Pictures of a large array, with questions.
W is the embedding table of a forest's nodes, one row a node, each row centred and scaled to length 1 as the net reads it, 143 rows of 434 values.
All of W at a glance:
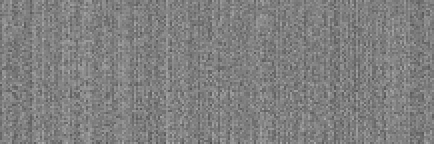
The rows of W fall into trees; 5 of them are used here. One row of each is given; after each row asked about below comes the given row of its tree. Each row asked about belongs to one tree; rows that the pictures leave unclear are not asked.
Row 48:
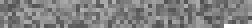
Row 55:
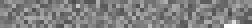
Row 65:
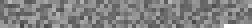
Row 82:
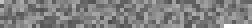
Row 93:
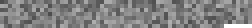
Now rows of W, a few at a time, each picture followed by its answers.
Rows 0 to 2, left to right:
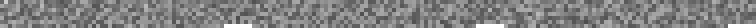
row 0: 93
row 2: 82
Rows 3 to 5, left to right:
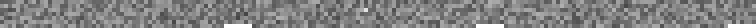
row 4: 55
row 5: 82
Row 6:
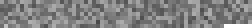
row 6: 48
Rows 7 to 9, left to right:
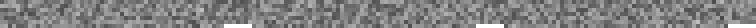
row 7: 93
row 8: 82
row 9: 55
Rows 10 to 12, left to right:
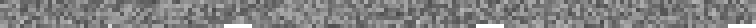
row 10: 93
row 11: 48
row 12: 48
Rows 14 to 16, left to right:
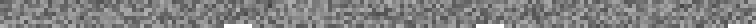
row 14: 93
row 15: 48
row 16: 93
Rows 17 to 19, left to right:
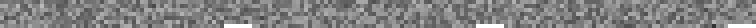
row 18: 93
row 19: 82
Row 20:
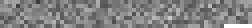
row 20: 55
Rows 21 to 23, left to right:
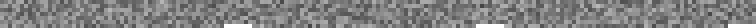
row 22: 65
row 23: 93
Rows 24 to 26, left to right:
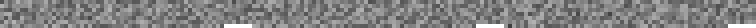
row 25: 93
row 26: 82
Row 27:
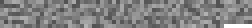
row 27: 65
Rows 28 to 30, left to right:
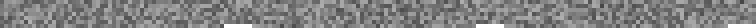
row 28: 55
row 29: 65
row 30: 65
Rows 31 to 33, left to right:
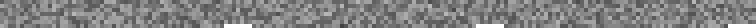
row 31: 93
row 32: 82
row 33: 55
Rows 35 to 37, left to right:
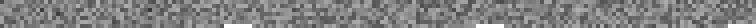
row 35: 55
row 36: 82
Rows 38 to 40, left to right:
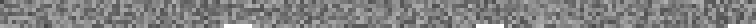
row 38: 65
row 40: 48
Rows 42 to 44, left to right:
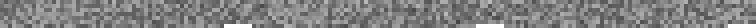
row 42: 48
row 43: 48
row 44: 65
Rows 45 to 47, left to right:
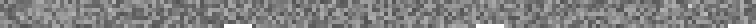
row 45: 48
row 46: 55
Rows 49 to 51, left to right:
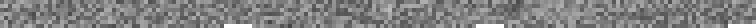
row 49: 93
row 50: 65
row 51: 48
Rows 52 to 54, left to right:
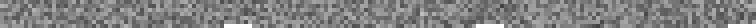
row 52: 93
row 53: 93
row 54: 48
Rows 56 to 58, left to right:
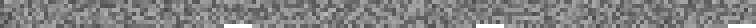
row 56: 55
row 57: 93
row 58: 65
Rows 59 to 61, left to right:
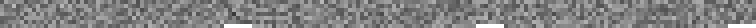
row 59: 55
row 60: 65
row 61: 48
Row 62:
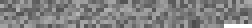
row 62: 93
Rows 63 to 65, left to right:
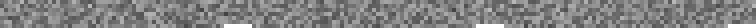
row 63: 82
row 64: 82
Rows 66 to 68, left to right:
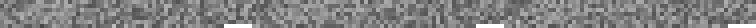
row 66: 48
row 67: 48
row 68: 48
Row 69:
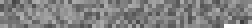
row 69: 48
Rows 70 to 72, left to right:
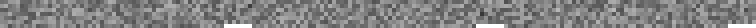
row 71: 55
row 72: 93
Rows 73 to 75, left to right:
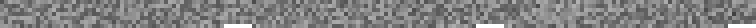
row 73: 65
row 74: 55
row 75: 48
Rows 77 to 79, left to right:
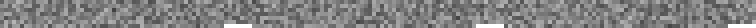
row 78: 65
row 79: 48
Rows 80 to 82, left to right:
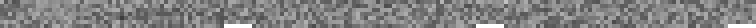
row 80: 48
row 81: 55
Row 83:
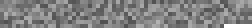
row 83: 55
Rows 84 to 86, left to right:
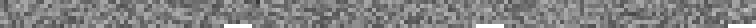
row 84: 82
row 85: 82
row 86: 48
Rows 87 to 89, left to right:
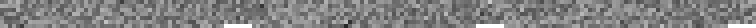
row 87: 93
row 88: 48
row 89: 93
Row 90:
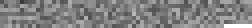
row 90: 65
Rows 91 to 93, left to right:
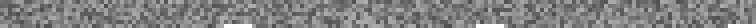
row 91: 65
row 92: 93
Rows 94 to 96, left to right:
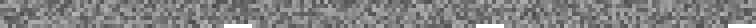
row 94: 93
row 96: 93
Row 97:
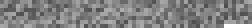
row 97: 93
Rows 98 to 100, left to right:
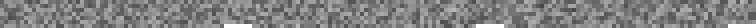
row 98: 55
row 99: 93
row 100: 82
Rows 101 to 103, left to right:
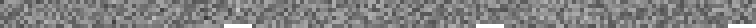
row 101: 55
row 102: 55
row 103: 48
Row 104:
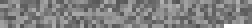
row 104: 93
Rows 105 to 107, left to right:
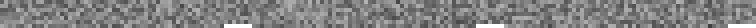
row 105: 93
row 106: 48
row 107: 65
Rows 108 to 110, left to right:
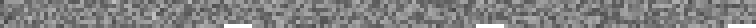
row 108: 55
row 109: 82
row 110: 65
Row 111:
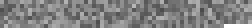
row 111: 48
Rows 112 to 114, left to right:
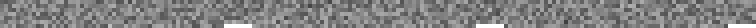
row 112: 93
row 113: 93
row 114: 55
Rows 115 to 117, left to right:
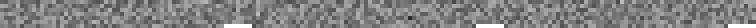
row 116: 55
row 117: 55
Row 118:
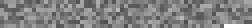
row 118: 55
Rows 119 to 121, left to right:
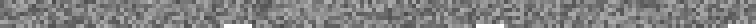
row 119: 82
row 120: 48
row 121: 93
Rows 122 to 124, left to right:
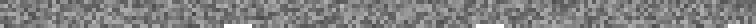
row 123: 82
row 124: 93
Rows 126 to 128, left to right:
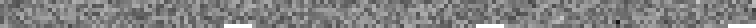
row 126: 48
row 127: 93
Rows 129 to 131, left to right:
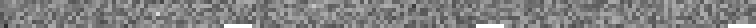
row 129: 55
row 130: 48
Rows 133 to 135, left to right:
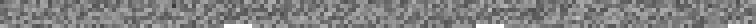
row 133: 93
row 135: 93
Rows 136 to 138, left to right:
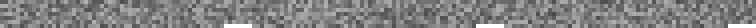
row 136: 93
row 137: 48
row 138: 93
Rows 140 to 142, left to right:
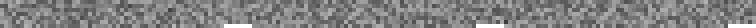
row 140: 82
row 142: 93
